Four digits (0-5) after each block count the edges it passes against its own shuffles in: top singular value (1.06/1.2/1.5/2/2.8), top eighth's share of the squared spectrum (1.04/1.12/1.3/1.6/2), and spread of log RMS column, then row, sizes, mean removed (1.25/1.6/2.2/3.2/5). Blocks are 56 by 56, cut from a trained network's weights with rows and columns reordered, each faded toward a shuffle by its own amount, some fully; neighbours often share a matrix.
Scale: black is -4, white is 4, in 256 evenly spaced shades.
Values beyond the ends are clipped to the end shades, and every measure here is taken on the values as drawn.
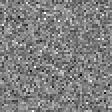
0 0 0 0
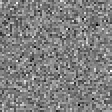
0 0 0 0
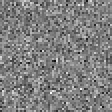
2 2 0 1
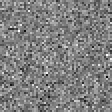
0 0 0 0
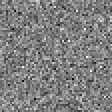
0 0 0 0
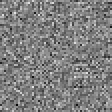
3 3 1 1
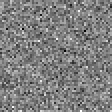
0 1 0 0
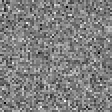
1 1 0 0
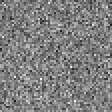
2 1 0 0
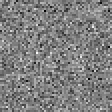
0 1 0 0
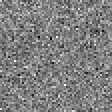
0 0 0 0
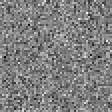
0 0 0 0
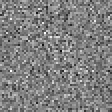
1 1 0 1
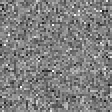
1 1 0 1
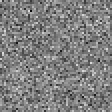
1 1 0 0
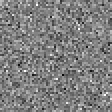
1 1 0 0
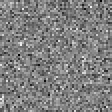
2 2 0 0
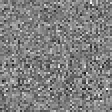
3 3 2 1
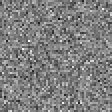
1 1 0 0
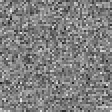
2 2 0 0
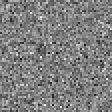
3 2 0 1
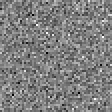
1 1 0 0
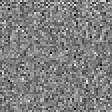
3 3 1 2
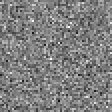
0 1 0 0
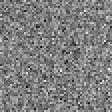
1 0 0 0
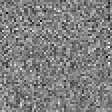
3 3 1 2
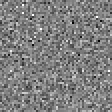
2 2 0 0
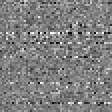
4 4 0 3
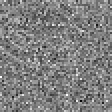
2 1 0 1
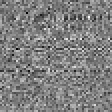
4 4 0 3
